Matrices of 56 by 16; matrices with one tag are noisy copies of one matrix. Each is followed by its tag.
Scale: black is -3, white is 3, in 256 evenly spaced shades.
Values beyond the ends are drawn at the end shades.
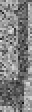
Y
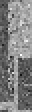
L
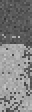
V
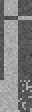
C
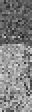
V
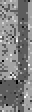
Y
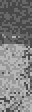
V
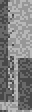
L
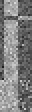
C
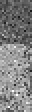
V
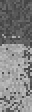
V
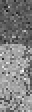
V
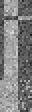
C
